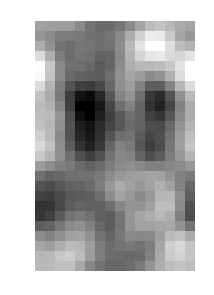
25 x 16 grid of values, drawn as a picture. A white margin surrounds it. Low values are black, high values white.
Average level on the scale: 50%. Ninth with the highest average: top right. Ninth with the lowest average: centre. Stripes: none.
